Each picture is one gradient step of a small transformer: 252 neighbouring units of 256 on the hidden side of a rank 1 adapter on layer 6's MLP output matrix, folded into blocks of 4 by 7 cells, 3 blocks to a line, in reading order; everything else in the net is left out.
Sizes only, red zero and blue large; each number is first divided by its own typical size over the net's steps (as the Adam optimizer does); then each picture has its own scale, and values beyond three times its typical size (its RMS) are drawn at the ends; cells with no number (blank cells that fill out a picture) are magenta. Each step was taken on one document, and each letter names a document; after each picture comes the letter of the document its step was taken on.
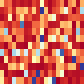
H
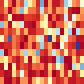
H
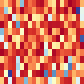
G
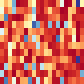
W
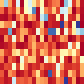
H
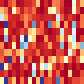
W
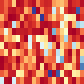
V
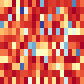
H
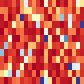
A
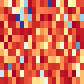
A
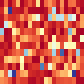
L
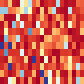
A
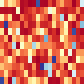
V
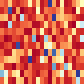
L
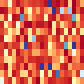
V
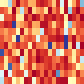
V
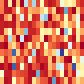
H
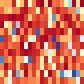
G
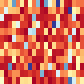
W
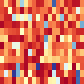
G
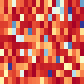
V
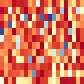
L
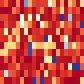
A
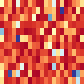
L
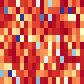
L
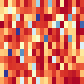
W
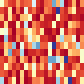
W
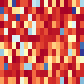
W
